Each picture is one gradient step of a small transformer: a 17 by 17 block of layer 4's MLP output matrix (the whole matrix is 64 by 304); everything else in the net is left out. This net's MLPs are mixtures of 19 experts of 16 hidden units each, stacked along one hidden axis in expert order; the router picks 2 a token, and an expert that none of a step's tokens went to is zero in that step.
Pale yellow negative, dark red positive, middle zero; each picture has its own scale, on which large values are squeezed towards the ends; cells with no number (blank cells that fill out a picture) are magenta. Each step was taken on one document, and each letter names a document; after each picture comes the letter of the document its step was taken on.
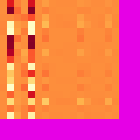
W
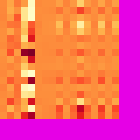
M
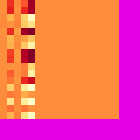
M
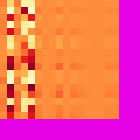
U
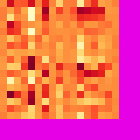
U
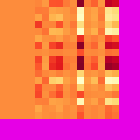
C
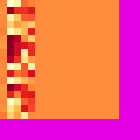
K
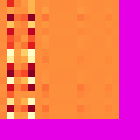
W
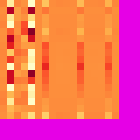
W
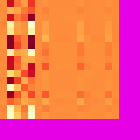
W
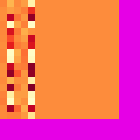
W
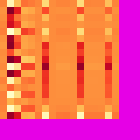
K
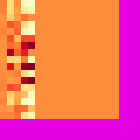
M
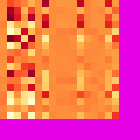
K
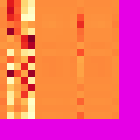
U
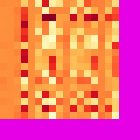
C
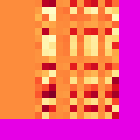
C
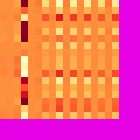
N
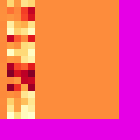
M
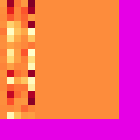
U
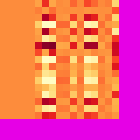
C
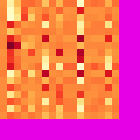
K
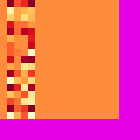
M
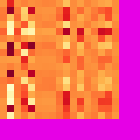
U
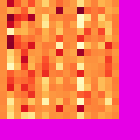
K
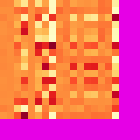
C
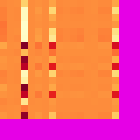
C
